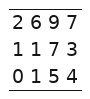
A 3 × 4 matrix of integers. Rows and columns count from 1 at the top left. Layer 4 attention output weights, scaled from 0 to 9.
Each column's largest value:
2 6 9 7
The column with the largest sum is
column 3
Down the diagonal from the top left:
2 1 5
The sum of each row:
24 12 10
